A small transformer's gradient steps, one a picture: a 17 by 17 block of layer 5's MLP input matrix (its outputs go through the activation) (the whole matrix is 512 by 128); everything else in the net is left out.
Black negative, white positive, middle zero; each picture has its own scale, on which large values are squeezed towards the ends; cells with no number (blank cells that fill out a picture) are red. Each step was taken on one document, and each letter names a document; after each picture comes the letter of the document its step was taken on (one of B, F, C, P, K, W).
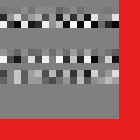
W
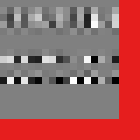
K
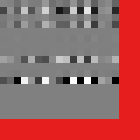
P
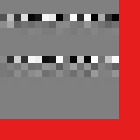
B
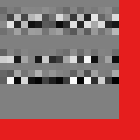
K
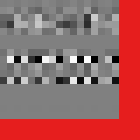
K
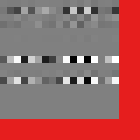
P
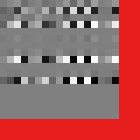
P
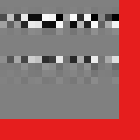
B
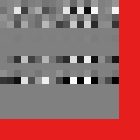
P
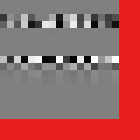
B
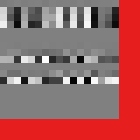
W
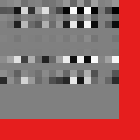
P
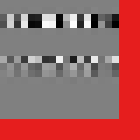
B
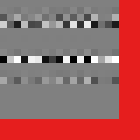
W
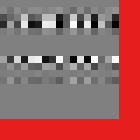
B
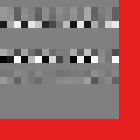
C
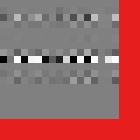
C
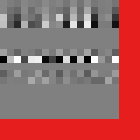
W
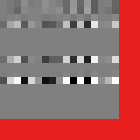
P
